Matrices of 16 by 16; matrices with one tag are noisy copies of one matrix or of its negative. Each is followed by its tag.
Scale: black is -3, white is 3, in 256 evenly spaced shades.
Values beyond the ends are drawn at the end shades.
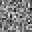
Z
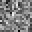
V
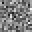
Z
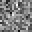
V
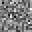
Z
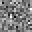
Z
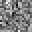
V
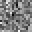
V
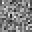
Z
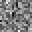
V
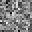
V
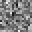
V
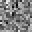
V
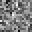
V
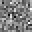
Z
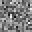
Z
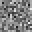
Z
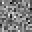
Z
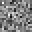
Z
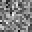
V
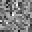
V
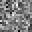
V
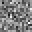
Z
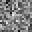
V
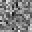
V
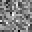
V
